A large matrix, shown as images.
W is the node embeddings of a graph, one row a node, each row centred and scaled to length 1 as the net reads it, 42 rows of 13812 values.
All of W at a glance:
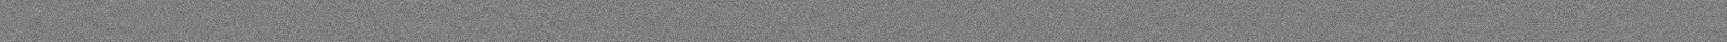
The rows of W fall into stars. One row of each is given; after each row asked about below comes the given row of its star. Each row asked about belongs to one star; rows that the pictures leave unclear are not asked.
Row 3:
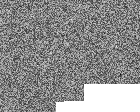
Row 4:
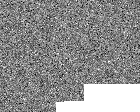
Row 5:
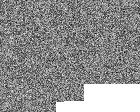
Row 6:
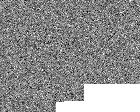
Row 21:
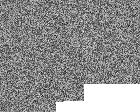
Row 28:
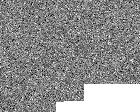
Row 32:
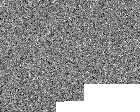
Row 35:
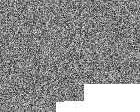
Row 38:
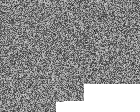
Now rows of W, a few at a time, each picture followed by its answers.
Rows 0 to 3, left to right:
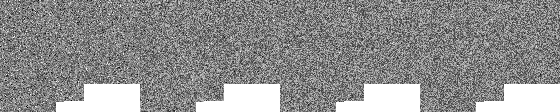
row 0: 5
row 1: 38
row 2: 6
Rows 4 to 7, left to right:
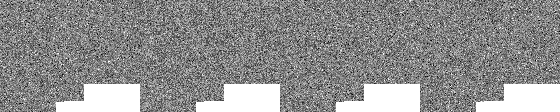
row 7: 28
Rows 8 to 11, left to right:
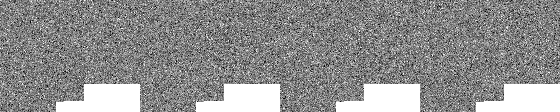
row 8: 21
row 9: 38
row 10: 38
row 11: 3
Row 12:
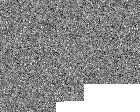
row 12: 4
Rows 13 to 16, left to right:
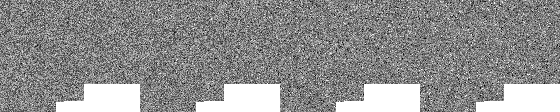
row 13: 32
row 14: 3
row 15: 3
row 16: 32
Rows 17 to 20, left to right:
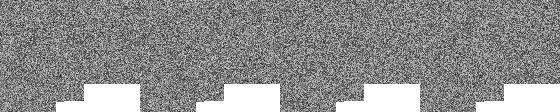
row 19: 6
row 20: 4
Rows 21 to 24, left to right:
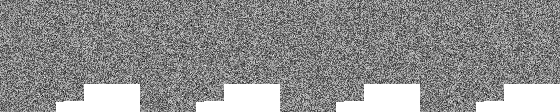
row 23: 5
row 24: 21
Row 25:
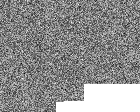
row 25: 5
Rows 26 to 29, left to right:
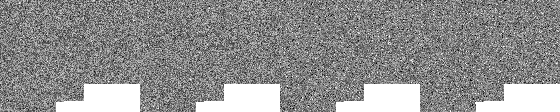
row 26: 6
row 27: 3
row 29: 21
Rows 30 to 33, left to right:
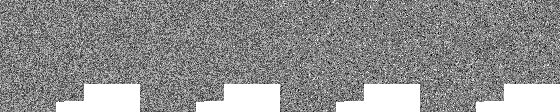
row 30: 35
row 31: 32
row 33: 38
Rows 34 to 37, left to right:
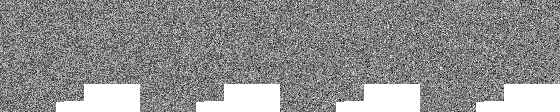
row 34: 28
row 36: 6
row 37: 5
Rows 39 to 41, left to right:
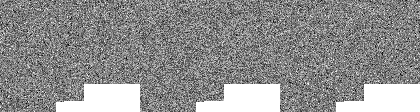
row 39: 6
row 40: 28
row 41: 3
